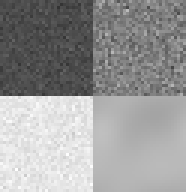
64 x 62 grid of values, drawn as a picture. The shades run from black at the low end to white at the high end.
The table splits into 2 rows of 2 panels. Panel 1,1: low, fine-grained, faint in contrast. Panel 1,2: middling, fine-grained. Panel 2,1: very high, fine-grained, faint in contrast. Panel 2,2: high, smooth, faint in contrast.
